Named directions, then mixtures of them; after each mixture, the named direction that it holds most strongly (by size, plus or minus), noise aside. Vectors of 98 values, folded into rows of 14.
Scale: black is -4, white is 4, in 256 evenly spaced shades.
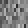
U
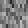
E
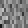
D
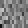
D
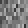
U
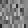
U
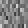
U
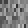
U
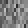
U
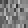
U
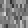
E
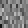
D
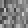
D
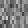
D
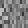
D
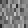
U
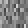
U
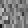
D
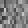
D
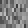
U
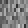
U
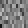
D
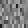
D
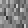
U
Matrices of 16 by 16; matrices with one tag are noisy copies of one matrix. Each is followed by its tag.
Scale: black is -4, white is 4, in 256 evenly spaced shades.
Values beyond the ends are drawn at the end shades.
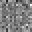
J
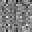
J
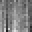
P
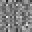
J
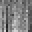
P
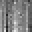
P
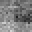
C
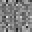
J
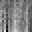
P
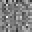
J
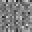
J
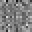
J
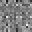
J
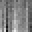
P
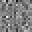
J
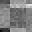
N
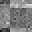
N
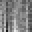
P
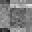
N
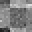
N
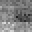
C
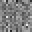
J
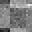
N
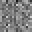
J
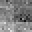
C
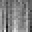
P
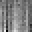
P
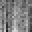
P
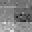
C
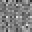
J
